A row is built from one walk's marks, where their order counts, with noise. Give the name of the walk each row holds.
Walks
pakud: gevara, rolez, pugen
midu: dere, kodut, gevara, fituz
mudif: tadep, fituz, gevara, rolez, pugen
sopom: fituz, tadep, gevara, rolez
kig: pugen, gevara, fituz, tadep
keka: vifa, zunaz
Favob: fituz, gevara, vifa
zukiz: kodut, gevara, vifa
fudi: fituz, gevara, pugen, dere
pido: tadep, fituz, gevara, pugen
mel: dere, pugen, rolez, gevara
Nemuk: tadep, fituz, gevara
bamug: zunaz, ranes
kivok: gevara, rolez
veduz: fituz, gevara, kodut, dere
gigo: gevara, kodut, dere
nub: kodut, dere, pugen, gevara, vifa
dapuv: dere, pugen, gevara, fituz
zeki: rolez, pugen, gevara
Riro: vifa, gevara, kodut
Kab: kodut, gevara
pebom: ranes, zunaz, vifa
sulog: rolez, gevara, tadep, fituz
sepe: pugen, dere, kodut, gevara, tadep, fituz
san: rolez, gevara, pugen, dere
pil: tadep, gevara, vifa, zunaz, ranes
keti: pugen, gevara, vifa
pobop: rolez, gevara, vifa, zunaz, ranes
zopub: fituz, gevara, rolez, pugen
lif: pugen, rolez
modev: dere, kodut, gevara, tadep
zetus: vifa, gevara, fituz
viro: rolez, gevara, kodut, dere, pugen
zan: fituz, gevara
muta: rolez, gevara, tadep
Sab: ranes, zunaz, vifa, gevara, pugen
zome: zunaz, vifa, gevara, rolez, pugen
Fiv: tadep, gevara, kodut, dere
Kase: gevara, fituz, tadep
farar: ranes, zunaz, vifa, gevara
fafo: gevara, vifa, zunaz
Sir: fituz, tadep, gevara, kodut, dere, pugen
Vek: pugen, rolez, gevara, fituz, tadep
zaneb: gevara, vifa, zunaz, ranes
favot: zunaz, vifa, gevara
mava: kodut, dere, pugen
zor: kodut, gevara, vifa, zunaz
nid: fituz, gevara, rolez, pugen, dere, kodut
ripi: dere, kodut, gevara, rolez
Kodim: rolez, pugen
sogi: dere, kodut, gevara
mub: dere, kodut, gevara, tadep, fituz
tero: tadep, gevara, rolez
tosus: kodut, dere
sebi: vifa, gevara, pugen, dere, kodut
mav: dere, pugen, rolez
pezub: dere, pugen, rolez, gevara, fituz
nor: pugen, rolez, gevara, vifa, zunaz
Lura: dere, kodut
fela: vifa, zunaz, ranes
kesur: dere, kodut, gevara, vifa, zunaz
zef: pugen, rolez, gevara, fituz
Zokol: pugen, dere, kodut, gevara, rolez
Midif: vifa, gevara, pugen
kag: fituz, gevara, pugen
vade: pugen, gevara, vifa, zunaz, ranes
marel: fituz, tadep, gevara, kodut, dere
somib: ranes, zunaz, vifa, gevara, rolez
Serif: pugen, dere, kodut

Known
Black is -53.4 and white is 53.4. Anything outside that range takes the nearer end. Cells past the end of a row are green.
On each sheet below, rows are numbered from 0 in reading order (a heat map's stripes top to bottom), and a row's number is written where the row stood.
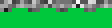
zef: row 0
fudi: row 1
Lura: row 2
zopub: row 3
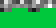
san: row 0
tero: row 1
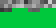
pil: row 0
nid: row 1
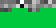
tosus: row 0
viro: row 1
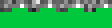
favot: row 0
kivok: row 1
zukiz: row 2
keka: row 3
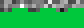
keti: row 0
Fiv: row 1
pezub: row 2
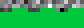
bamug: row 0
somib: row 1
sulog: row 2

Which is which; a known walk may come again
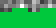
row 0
kesur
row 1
Sab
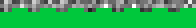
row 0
Midif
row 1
viro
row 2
pido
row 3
Favob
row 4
nor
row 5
pil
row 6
Fiv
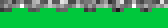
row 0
farar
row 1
Zokol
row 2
zopub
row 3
zaneb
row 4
kivok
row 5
sogi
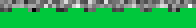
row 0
fela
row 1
mub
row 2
muta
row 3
san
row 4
pobop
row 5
Riro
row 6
keka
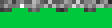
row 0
favot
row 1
Sir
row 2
modev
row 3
bamug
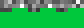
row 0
somib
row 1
fafo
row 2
gigo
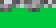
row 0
mudif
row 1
nid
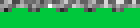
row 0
zef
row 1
zor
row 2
Vek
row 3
ripi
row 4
mav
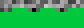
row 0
vade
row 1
Nemuk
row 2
dapuv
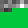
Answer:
zukiz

